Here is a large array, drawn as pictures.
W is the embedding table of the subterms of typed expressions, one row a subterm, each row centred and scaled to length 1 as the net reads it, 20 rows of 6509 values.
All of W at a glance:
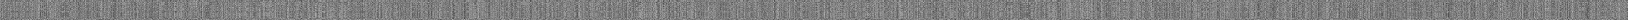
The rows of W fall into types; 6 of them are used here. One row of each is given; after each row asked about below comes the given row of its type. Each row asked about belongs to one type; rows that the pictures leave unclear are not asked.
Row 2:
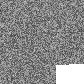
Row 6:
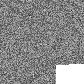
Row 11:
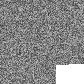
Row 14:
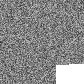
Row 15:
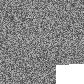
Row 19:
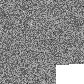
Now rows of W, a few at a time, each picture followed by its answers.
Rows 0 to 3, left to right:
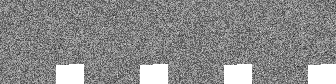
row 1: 6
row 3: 14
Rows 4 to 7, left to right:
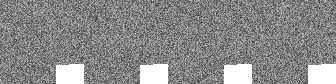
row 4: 2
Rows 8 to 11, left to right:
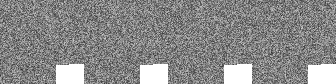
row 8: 19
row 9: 15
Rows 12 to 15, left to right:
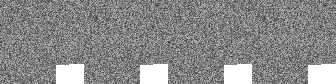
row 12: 6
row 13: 15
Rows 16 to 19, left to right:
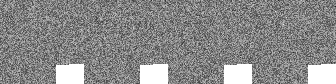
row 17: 11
